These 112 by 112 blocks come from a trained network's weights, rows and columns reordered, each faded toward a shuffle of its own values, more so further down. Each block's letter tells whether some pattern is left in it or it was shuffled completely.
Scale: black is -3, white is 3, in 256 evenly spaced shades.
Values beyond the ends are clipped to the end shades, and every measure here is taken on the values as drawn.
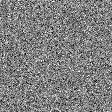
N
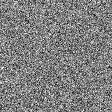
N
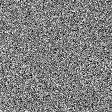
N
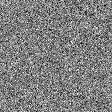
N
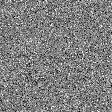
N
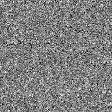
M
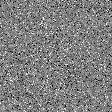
N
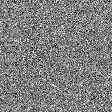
M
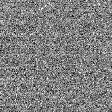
M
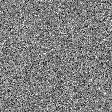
N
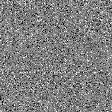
M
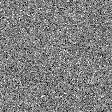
N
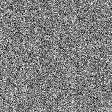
M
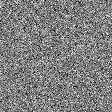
N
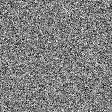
N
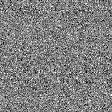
M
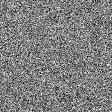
N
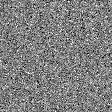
N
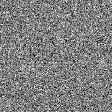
M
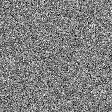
N
